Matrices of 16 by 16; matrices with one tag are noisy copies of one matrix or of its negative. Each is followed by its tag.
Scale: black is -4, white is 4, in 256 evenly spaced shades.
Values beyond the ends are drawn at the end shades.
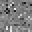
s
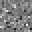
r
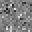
s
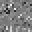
s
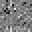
s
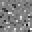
r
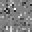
s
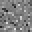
r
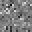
s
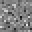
r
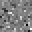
r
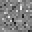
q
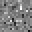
q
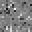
s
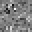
s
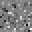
r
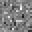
q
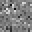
s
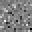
r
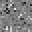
s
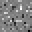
q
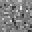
q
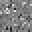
s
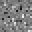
q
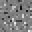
q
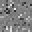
s
